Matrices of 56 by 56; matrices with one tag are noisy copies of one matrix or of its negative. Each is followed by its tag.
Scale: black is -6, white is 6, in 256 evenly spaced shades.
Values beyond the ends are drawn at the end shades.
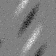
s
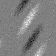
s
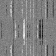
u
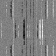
u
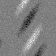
s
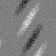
s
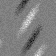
s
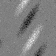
s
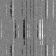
u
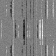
u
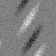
s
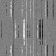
u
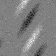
s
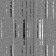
u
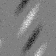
s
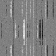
u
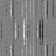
u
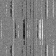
u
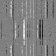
u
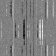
u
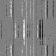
u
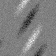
s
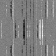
u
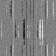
u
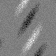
s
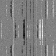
u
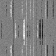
u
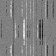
u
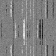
u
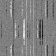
u
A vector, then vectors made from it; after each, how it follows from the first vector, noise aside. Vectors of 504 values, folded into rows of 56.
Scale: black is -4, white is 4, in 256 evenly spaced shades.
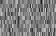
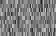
copied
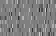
partly zeroed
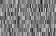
copied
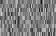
copied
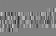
partly zeroed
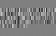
partly zeroed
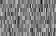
copied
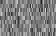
copied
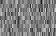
copied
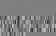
partly zeroed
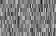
copied
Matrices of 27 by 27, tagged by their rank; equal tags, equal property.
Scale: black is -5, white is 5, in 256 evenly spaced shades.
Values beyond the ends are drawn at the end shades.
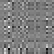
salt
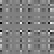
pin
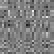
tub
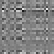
salt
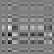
pin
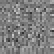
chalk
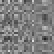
tub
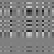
pin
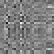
tub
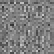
chalk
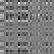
salt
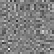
chalk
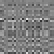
salt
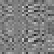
tub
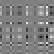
pin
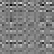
salt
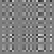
pin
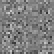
chalk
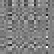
salt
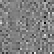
chalk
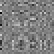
tub
